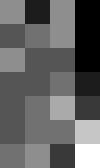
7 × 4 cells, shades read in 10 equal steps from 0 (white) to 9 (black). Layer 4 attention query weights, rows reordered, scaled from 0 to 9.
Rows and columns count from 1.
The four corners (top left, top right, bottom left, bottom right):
4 9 5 0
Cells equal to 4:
5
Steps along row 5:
down down up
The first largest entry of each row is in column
4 4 4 4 4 1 3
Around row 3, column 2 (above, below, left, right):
5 6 4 6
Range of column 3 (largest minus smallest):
4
